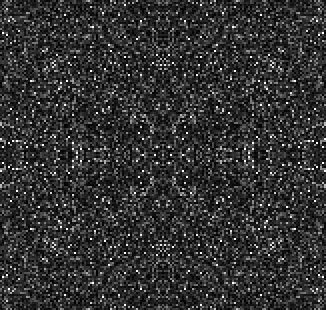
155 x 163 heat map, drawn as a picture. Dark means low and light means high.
It mirrors both left to right and top to bottom. On average the colour sits 20% of the way up the scale. Fine speckle covers the field. Most values sit low, with a long tail of high ones. There is no overall slope.
